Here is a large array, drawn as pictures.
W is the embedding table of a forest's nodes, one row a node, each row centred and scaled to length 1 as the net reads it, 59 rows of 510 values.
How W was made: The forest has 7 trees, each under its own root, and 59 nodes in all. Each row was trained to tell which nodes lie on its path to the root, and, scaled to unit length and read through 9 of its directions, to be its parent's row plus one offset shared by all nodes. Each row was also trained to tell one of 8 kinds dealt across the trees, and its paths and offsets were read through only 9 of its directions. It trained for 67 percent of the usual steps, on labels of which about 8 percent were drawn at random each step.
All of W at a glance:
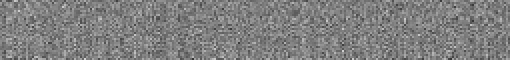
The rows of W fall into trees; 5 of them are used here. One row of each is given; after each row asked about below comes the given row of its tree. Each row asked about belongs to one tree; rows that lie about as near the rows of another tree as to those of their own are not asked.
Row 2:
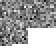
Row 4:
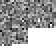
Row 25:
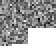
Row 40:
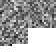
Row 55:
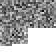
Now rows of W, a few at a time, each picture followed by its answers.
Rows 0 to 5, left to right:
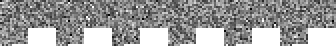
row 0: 25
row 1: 25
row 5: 40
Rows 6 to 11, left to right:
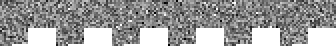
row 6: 4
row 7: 40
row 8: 2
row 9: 40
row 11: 25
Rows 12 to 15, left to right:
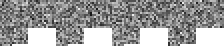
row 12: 40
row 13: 25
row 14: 25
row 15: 40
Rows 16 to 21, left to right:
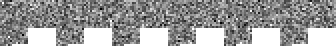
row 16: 4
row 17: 55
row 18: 4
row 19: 4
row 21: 4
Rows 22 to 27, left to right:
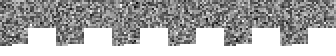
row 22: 4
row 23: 2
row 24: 25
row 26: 4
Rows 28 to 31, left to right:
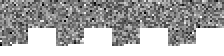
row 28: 40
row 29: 25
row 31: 2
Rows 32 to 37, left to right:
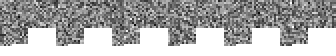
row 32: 2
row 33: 25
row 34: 55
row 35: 4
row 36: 25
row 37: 40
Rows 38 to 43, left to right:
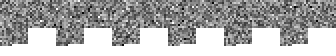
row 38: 40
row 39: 40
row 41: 2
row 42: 40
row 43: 4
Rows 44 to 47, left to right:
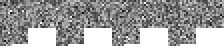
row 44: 2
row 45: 40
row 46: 25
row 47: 55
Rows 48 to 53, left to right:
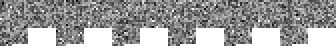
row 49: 2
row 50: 4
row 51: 40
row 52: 4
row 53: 55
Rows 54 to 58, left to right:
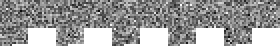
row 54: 40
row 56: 4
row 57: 4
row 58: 2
